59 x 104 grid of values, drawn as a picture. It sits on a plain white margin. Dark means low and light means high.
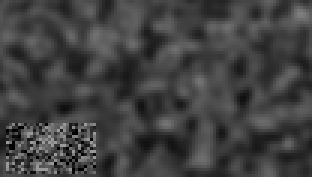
Stripes: none. Grain: blotchy. Odd patch: rougher, in the bottom left. Mirror symmetry: none. Slope: none. Roughest part: bottom left.
